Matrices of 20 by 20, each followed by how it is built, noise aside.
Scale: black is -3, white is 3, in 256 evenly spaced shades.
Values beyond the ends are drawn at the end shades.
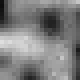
smooth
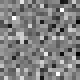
noise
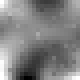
smooth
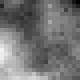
smooth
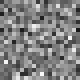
noise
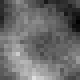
smooth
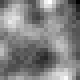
smooth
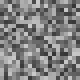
noise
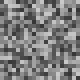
noise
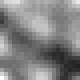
smooth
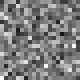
noise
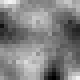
smooth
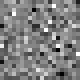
noise
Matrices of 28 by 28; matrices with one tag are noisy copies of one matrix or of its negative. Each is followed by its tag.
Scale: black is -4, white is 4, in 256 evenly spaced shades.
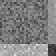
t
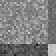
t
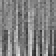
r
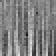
r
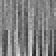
r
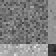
t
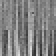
r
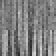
r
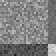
t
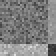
t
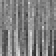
r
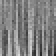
r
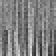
r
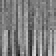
r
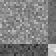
t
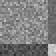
t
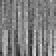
r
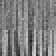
r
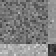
t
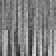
r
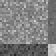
t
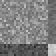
t
